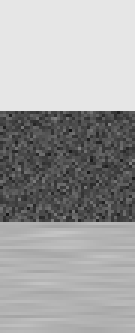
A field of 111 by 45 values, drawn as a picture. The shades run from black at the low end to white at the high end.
The table splits into 3 rows of 1 panel. Panel 1,1: very high, flat. Panel 2,1: low, fine-grained. Panel 3,1: high, streaked across, faint in contrast.
